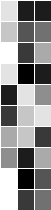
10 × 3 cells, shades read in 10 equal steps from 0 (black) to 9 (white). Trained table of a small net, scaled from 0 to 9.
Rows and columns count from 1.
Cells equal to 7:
3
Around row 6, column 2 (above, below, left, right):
8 7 2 8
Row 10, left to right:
9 2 4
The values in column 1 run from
1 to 9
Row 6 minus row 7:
-4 0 6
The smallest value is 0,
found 2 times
